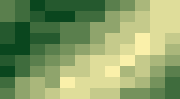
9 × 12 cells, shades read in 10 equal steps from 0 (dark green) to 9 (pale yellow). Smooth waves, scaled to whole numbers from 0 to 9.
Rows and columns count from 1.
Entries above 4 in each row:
3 5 6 6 7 8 8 9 7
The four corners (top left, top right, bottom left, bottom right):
3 8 3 2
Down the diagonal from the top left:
3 2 2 1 4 7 8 8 4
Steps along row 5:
same up up up up up up up up down down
